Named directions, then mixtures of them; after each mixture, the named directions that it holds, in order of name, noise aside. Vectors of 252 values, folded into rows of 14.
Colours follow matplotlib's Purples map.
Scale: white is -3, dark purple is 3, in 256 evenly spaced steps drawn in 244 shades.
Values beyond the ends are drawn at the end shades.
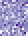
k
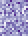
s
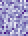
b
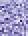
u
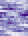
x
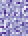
b, s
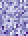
b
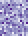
s, u, x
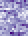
b, s, x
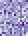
k, s, u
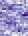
b, x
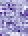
s, x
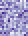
b, x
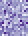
b, s, u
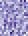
b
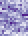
b, x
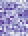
b, u, x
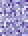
s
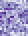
b, u, x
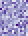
b, k, u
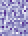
b, k, s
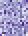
k, s, u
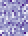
k, s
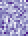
b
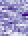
b, u, x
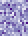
s, u, x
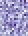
b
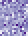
k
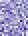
u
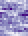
x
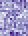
b, x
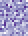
b, s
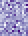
k, s
